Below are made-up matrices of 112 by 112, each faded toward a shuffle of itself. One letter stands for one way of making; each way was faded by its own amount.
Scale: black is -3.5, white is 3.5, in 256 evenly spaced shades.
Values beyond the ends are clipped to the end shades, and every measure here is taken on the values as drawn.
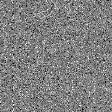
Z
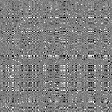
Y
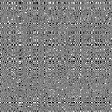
Y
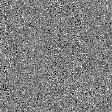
Z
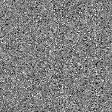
Z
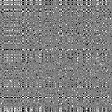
Y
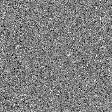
Z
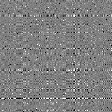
Y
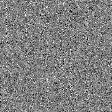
Z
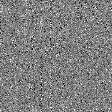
Z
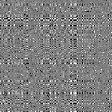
Y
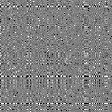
Y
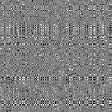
Y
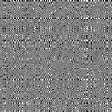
Y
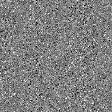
Z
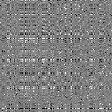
Y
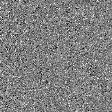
Z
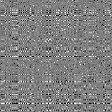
Y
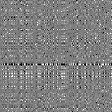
Y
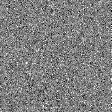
Z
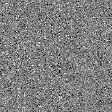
Z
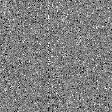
Z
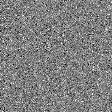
Z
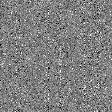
Z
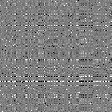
Y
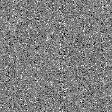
Z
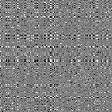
Y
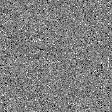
Z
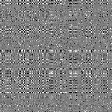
Y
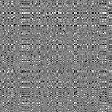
Y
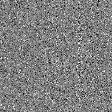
Z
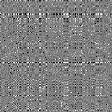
Y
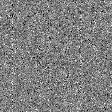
Z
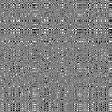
Y
